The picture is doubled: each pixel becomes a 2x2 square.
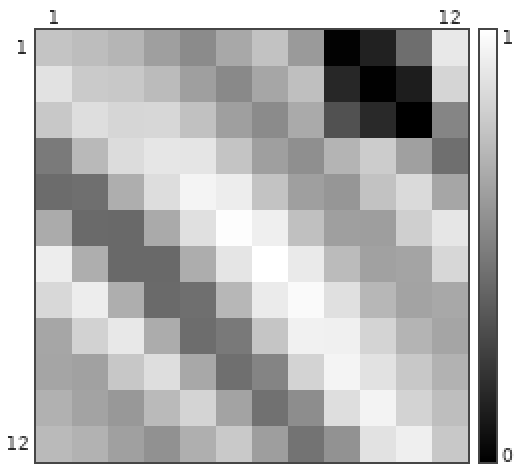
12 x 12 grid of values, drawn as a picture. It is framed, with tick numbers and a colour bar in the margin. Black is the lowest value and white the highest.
The top right is the ninth with the lowest average. The top right is the roughest part. An odd patch, lower than its surroundings, sits in the top right. On average the colour sits 70% of the way up the scale.
